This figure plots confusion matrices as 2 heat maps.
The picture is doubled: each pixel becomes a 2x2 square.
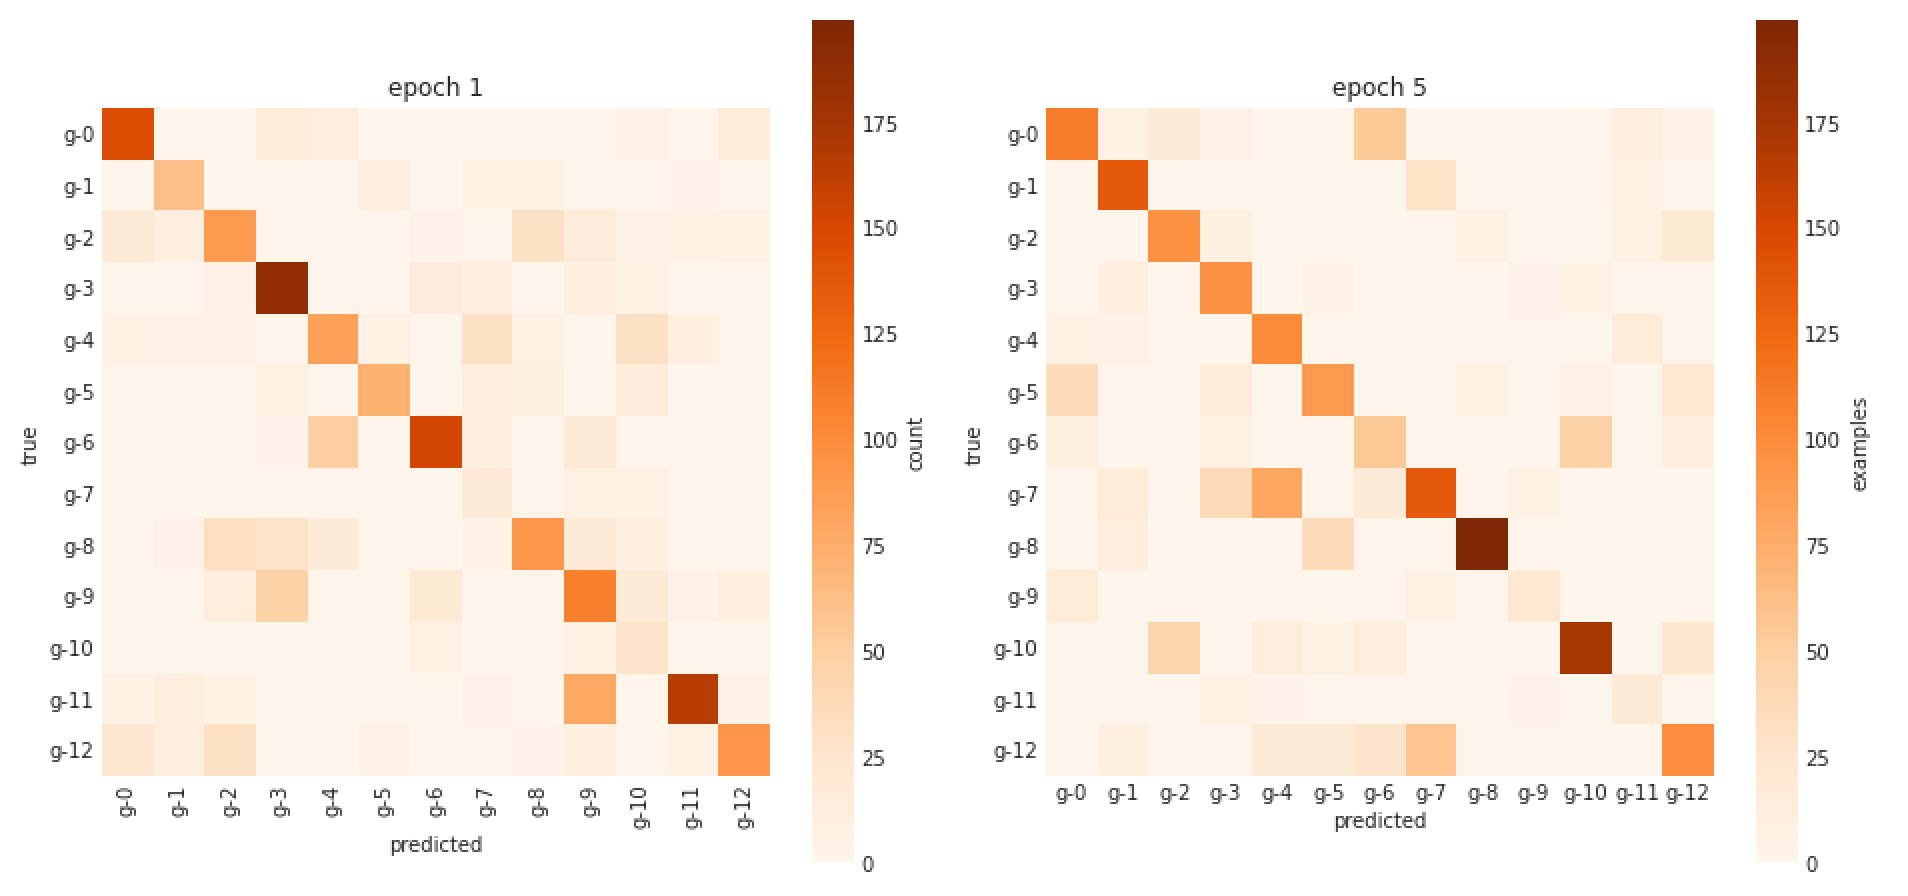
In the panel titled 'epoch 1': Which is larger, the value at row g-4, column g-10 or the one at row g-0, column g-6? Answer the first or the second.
the first
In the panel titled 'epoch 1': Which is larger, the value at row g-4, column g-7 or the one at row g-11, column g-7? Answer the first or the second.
the first
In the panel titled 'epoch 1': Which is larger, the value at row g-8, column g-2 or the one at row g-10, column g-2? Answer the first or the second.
the first
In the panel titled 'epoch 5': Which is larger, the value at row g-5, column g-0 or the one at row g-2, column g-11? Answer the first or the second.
the first
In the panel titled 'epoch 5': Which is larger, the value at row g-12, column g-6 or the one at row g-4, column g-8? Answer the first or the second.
the first
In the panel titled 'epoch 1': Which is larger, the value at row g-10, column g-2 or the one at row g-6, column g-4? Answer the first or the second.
the second
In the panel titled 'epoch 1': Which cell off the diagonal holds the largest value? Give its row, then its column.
g-11, g-9
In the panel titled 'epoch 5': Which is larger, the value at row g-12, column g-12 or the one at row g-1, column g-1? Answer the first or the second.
the second
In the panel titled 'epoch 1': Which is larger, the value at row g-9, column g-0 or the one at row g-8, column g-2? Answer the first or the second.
the second
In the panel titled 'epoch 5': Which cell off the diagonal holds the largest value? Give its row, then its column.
g-7, g-4
